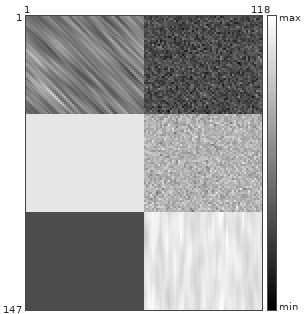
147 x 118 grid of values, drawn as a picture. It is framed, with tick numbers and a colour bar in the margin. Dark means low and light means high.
It is made of 3 by 2 panels. Panel 1,1: middling, slanting down to the right. Panel 1,2: low, fine-grained. Panel 2,1: very high, flat. Panel 2,2: high, fine-grained. Panel 3,1: low, flat. Panel 3,2: very high, streaked downward, faint in contrast.
